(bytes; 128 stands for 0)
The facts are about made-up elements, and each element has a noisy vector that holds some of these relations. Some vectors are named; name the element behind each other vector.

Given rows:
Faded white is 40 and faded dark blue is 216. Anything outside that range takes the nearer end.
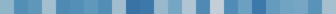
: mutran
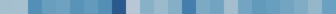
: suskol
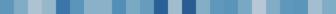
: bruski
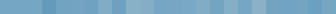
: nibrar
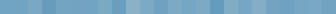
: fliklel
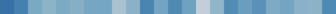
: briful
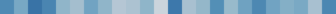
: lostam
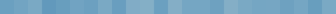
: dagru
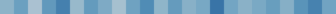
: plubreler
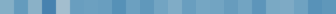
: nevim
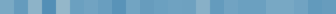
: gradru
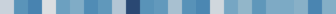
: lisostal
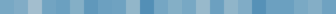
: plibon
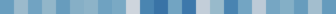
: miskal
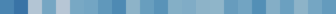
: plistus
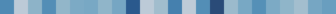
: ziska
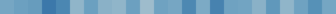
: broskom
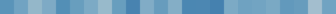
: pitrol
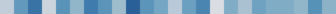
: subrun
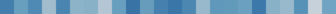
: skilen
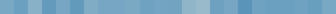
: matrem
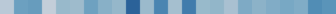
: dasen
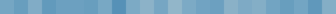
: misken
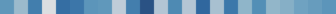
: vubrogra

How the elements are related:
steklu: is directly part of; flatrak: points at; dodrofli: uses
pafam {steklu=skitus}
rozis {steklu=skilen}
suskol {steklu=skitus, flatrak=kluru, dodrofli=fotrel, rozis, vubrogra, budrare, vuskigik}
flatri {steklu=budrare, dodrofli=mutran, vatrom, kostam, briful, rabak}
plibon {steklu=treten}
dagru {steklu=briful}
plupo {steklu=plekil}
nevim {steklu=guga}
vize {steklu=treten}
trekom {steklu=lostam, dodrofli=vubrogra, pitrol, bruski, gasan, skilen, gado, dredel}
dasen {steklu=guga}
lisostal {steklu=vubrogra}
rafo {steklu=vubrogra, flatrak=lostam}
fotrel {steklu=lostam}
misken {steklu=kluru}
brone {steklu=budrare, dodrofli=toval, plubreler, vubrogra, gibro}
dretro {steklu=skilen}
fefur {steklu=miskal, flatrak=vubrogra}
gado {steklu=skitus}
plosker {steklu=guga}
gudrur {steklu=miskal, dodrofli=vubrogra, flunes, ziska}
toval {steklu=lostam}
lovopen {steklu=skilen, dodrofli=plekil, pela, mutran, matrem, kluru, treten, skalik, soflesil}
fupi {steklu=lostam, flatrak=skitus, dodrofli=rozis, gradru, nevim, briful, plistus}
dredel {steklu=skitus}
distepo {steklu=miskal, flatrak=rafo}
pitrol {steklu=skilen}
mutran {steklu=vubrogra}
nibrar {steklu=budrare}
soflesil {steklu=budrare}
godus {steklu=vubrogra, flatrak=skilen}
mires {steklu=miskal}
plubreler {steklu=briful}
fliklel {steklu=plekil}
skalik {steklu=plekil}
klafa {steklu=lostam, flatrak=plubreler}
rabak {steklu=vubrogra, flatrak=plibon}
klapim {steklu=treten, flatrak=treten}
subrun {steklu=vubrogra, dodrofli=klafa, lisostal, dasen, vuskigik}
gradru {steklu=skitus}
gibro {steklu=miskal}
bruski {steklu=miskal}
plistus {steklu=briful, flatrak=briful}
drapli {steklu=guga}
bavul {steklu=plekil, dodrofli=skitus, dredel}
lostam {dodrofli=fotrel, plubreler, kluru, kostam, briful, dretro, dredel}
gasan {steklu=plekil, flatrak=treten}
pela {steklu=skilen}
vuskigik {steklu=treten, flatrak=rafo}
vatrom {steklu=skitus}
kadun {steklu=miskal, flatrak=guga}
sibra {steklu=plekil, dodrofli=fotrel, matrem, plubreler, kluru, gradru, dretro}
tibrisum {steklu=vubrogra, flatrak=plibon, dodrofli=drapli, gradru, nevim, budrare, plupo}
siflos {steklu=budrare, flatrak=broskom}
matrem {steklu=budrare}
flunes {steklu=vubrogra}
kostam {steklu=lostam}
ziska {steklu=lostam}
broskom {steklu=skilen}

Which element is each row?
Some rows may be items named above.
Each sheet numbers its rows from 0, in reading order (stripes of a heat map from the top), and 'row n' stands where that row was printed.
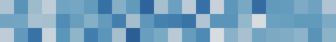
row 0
rabak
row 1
gibro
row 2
subrun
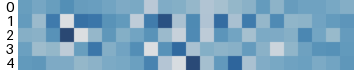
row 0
lovopen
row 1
vubrogra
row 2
fupi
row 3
fefur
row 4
toval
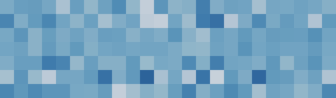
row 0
klapim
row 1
trekom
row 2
vatrom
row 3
matrem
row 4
broskom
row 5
rabak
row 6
guga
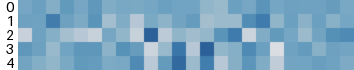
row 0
matrem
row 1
treten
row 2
klafa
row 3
kadun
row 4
mires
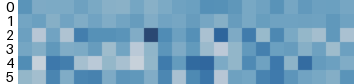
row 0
dredel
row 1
dretro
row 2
flunes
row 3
plekil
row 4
skitus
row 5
kluru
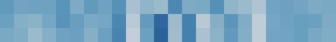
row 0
brone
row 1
mires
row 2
distepo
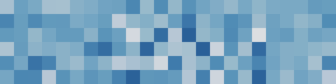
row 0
vuskigik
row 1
guga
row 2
kadun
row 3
tibrisum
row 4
lostam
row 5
godus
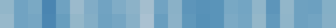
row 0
siflos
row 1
siflos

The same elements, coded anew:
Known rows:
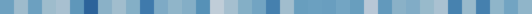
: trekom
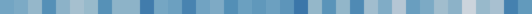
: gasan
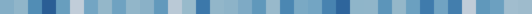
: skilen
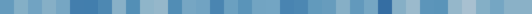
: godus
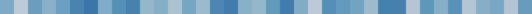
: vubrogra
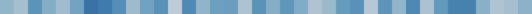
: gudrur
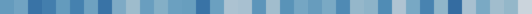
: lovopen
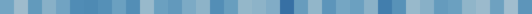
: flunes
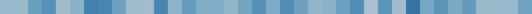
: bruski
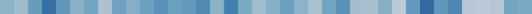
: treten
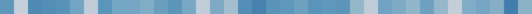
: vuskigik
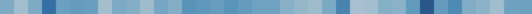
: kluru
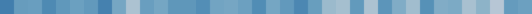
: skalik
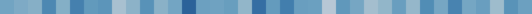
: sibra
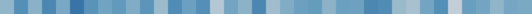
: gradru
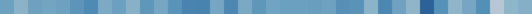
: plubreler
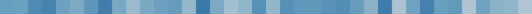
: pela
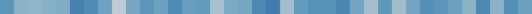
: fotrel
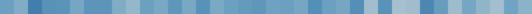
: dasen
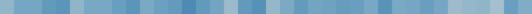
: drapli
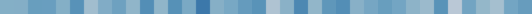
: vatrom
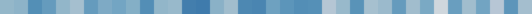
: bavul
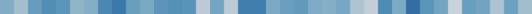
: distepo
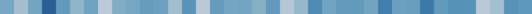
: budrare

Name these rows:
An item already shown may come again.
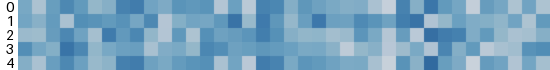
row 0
distepo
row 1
rabak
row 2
miskal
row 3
plekil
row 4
distepo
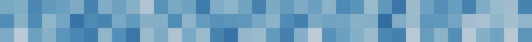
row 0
plibon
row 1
mutran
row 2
vubrogra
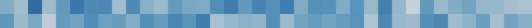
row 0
subrun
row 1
toval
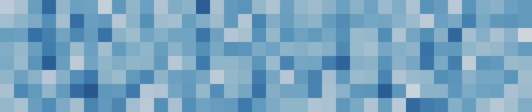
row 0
skitus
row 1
suskol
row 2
lovopen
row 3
guga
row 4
skilen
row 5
fupi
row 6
tibrisum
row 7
miskal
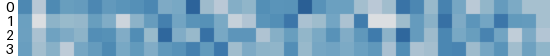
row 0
rafo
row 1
lostam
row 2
brone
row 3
toval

